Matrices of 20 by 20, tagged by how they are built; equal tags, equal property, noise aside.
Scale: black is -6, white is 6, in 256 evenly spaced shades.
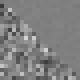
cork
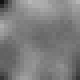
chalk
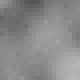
chalk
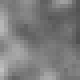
chalk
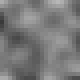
chalk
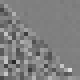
cork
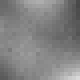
chalk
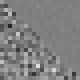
cork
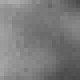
chalk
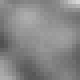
chalk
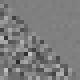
cork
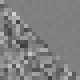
cork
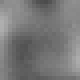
chalk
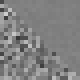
cork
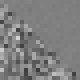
cork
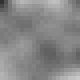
chalk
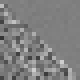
cork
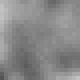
chalk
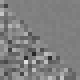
cork
